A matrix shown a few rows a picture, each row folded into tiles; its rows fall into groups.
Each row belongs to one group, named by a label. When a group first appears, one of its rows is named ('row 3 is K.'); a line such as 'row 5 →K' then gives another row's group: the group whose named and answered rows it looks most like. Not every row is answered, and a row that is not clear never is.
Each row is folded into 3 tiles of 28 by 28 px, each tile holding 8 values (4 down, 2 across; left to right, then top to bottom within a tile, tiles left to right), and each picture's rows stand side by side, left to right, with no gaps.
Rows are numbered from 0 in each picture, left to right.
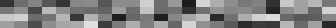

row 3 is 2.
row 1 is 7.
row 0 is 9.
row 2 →2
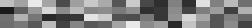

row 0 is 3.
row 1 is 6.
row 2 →2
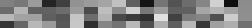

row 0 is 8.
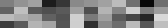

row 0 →8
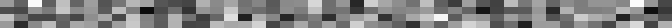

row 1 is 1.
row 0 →7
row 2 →7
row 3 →7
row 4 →2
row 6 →8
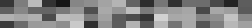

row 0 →8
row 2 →9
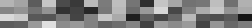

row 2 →3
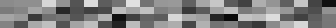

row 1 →3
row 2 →2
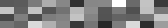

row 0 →1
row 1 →7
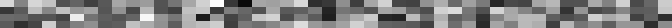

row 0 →3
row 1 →7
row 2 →6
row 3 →6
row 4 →2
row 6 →2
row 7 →8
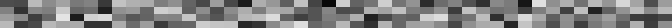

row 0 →7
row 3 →6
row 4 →3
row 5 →9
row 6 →2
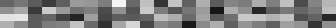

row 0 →9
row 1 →7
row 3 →8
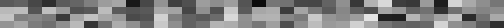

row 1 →8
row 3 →9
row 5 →2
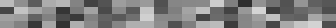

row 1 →7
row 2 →6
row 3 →1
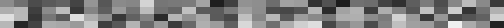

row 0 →9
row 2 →8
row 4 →9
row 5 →1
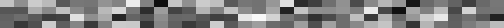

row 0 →3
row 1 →6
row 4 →1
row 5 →9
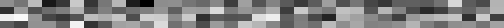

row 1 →8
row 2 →3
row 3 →9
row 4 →9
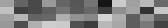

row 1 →2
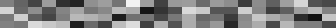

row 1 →6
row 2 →6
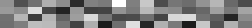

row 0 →1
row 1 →7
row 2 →2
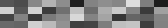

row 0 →1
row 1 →6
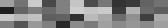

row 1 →9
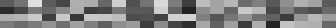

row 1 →8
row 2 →2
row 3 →1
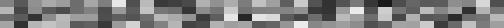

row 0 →1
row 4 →9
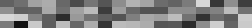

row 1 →1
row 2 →7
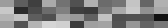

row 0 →1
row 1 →3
